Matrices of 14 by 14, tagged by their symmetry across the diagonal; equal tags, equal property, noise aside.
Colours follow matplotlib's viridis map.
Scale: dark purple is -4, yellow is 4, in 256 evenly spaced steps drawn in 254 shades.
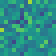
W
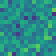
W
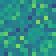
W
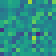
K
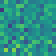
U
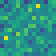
W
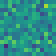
K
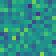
K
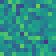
U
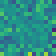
K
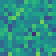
U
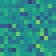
U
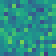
K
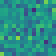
U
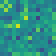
W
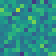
U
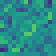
W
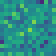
W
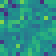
W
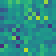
K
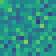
W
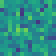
U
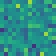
K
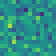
K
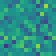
K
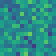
U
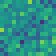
W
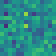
U
